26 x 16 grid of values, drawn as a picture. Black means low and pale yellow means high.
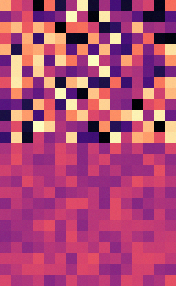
The bottom part is calmer, past a seam about 50% of the way down. The top right is the ninth with the lowest average. On average the colour sits 50% of the way up the scale. The top left is the ninth with the highest average. Neither half mirrors the other. The top middle is the roughest part. No single row or column stands out from its neighbours. There is no overall slope.
